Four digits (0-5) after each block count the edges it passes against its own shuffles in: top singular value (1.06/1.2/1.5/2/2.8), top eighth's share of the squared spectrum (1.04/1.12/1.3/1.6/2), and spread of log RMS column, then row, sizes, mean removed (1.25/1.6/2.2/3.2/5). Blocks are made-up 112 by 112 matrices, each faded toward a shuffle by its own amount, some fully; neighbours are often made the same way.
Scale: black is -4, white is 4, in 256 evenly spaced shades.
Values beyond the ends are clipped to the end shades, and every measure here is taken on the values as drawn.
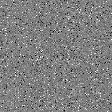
4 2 1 1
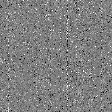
2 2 2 0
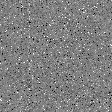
1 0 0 0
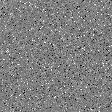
0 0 0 0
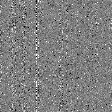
3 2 3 0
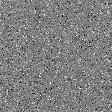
0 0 0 0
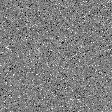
0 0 1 0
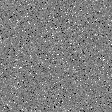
0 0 0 0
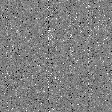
2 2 2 0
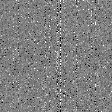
3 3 3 0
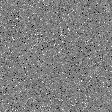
0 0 0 0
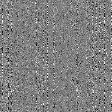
2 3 4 0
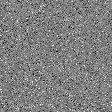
0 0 0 0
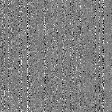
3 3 4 0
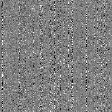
2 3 4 0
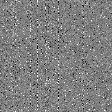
2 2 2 0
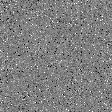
1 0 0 0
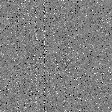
2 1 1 0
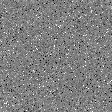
0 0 0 0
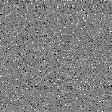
4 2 0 1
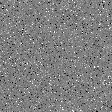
0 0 0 0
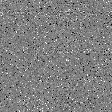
3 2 0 1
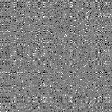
5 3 2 2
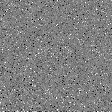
3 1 0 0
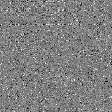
4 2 0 1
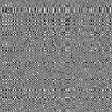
5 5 4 4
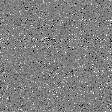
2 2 1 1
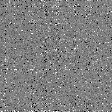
2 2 2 2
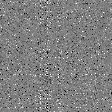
2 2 2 2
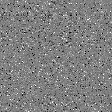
3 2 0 1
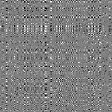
5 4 4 4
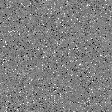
3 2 0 0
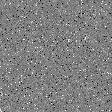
2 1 0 0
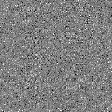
4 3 1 1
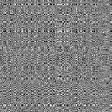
5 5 3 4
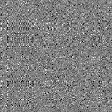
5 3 2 2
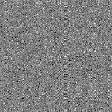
4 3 2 2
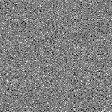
4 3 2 2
